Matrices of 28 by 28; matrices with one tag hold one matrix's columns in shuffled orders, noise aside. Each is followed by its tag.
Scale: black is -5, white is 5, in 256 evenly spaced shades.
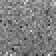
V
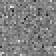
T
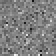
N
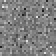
T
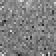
V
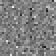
T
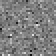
N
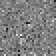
N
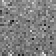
V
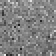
V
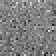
V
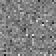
N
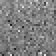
V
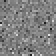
N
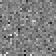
N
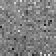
V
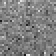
V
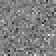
N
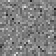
T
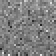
V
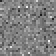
T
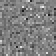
T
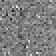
T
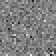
N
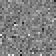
N
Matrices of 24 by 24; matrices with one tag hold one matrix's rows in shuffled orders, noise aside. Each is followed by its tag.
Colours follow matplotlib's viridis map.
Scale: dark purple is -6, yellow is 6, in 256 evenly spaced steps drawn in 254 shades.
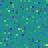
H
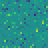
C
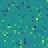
C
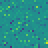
H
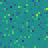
H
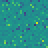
C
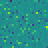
H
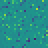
C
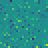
H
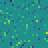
H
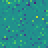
C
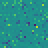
C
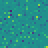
H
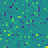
H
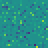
C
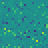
C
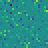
H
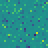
C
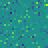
H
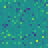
C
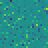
H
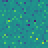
C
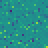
H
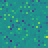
H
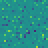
C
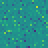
C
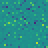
C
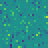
H
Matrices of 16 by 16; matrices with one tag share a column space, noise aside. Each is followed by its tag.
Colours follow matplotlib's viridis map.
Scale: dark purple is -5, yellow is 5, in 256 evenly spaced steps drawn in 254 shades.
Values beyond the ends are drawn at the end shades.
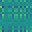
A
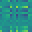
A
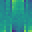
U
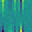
U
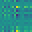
A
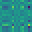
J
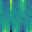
U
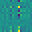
A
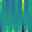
U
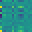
A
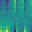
U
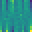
U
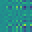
J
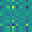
J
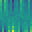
U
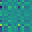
J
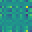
A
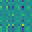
J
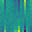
U
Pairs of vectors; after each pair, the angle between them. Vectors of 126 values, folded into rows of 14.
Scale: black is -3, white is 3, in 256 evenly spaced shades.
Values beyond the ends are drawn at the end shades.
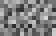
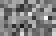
nearly parallel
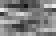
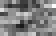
nearly parallel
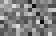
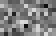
orthogonal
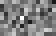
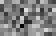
nearly parallel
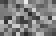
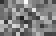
nearly parallel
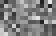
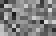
nearly parallel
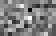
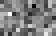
orthogonal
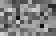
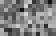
orthogonal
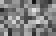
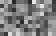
partly opposed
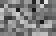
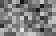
orthogonal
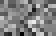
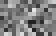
nearly opposite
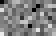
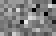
partly aligned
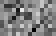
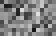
nearly parallel
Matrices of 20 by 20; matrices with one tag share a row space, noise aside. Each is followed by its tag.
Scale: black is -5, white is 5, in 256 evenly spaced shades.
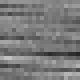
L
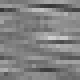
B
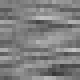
B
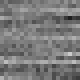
L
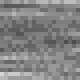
L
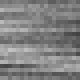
L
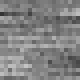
L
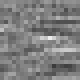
B
